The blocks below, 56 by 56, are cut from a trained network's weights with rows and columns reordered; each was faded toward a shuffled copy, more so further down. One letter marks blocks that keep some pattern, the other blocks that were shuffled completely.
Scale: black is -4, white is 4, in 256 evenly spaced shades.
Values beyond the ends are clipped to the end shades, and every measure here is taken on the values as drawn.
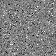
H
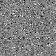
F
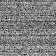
F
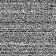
F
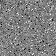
H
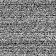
F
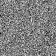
H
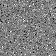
H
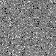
F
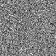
F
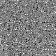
F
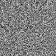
F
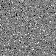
H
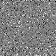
F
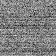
F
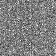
F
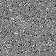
F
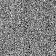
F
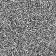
H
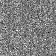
F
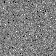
H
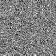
F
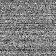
F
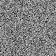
H
